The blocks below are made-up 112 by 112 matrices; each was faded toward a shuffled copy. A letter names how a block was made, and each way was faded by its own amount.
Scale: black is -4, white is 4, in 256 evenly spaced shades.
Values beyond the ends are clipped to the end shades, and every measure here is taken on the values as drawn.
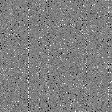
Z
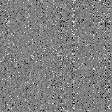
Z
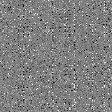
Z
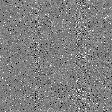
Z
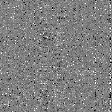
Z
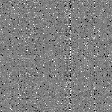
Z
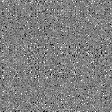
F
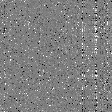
Z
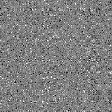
F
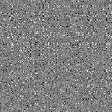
F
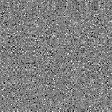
F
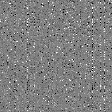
Z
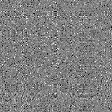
F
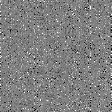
Z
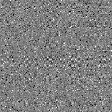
F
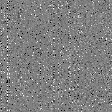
Z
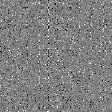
Z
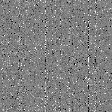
Z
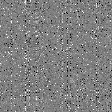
Z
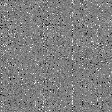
Z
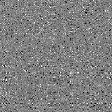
F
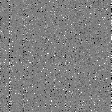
Z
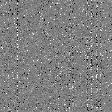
Z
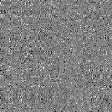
F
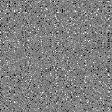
Z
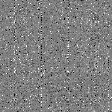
Z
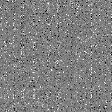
Z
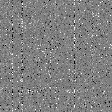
Z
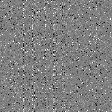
Z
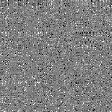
F
